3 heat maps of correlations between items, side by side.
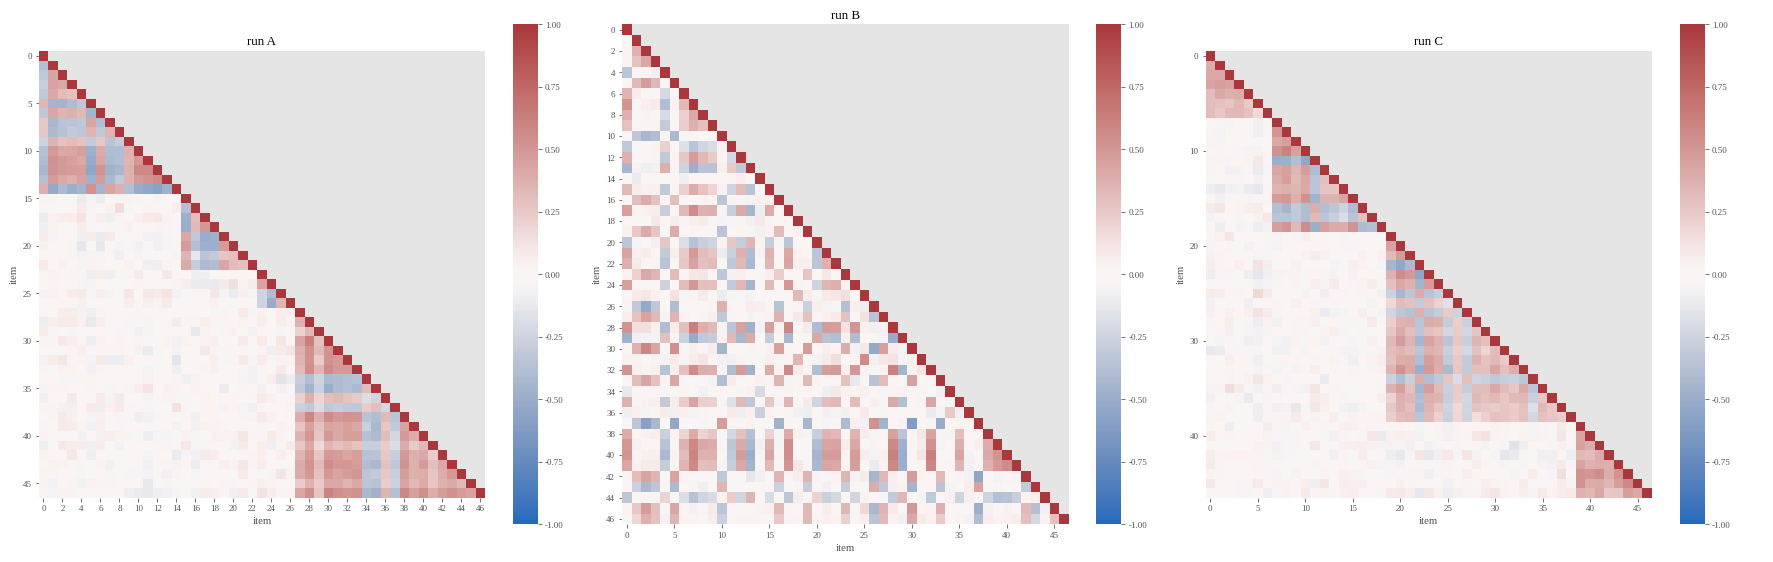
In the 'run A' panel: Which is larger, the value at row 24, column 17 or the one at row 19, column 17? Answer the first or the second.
the first
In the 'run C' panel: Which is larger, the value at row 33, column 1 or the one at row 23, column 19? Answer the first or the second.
the second
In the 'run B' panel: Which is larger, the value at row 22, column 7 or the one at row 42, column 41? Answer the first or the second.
the first
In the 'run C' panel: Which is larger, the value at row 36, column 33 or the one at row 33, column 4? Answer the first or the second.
the first
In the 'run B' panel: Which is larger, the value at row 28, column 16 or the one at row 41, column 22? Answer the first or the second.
the second
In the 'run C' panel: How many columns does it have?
47
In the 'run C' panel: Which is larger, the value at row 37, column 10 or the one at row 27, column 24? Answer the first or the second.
the first
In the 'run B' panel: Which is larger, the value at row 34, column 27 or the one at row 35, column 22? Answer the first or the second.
the second
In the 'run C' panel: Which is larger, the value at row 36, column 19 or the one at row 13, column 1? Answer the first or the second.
the first
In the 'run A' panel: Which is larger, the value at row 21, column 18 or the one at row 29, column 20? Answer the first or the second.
the second
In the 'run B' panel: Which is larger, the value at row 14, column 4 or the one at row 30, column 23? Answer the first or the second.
the second
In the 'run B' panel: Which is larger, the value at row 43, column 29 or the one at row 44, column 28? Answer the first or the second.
the first
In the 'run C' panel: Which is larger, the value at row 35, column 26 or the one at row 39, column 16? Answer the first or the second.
the first
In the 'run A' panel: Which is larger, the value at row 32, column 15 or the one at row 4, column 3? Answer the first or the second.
the second
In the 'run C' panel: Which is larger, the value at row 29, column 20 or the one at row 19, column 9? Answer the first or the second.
the first
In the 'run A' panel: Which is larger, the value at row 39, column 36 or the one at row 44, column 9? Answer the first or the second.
the first
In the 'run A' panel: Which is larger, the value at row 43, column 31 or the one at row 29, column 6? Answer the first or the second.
the first
